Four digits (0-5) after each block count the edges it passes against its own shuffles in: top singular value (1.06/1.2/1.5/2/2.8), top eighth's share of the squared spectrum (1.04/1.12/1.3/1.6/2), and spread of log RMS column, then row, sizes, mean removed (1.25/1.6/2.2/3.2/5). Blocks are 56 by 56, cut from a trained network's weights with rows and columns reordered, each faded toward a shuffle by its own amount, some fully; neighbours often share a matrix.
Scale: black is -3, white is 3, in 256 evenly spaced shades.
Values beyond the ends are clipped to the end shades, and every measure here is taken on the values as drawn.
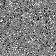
0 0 0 0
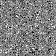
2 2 0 1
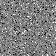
0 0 0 0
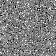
0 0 0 0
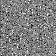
0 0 0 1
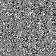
2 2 0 2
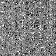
2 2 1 2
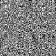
3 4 2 0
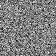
0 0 0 0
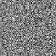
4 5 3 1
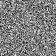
0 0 0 0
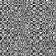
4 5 3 3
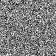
0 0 0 0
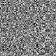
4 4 2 1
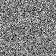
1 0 0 0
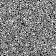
0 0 0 0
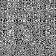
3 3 0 3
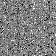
1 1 0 0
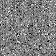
1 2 0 1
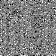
2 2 0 1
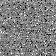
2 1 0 0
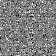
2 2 1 0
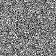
2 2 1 0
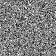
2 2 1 0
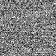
2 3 0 0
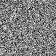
2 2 0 0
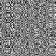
4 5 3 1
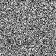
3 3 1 0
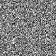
3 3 1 0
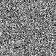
2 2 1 0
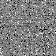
1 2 1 0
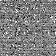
2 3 2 1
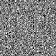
3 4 2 1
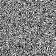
2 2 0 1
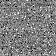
1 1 0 0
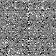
2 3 2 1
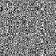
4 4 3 1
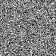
0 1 0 0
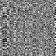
4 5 3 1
